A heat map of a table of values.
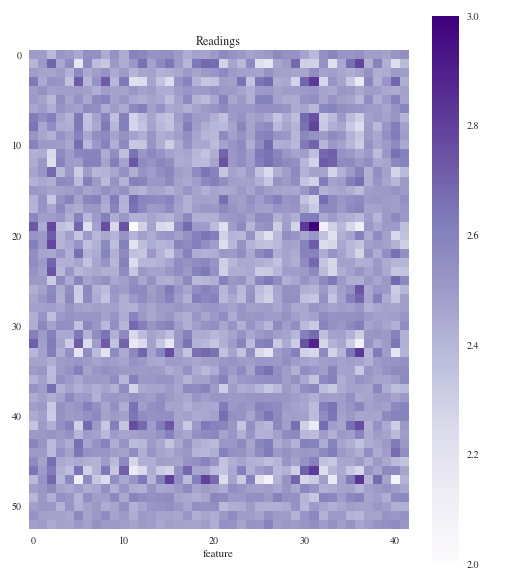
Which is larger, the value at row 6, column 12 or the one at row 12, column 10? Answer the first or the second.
the first
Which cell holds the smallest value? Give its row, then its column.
19, 11
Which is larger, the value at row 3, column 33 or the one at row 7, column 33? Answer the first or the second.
the first
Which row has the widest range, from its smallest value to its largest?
19
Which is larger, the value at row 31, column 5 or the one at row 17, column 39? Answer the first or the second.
the first
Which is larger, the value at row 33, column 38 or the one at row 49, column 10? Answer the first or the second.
the first
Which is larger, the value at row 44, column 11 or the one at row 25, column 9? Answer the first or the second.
the first
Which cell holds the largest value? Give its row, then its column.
19, 31
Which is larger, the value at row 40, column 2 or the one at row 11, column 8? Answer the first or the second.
the second
